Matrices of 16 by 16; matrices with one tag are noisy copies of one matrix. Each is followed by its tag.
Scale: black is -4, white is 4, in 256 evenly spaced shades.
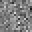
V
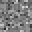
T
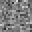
T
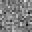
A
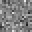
A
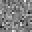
A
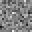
A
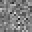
V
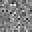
V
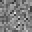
V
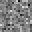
T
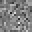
V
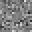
A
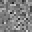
V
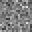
T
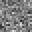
A
